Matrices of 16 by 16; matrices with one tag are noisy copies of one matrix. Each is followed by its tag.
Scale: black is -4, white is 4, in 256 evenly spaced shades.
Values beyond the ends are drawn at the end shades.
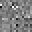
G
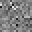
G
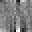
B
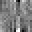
B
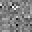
G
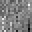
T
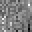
T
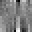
B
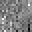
T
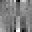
B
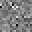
G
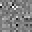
G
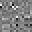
G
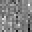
T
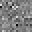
G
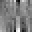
B
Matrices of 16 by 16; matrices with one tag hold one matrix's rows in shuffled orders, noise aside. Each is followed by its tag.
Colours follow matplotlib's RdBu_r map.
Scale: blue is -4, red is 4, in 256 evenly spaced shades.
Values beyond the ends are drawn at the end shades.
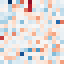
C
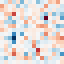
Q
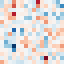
Q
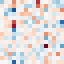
Q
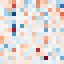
Q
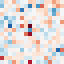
C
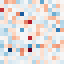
C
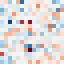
C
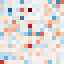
C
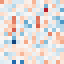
Q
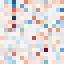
Q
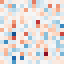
Q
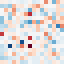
C
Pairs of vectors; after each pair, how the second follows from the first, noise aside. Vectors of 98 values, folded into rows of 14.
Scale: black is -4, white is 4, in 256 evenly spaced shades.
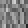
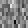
shuffled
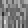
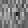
shuffled
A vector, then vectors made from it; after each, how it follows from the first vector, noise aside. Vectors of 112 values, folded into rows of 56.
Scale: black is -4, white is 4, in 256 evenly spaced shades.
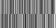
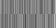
shrunk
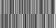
copied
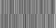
shrunk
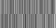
shrunk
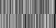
sign-scrambled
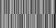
negated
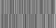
shrunk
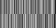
negated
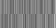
shrunk
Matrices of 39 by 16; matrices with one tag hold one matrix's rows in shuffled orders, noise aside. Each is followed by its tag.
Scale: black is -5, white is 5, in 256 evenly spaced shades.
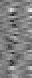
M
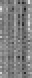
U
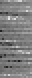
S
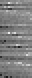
S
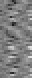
M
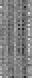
U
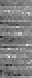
S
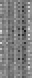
U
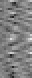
M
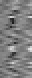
M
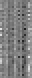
U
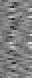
M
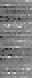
S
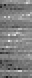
S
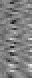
M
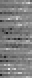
S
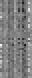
U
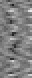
M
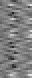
M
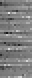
S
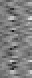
M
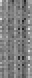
U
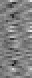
M
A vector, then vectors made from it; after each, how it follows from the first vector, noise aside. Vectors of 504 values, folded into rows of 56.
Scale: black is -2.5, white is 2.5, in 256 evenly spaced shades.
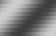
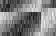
wrapped around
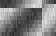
wrapped around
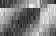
wrapped around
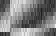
wrapped around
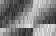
wrapped around
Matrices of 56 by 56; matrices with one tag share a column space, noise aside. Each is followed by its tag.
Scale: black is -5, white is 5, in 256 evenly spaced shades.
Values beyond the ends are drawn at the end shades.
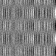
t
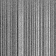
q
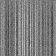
q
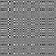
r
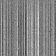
q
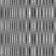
t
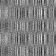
t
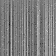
q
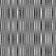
t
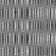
t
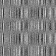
t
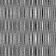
t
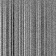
q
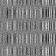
t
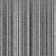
q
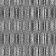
t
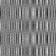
t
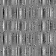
t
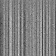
q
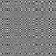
r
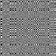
r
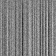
q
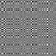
r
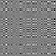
r
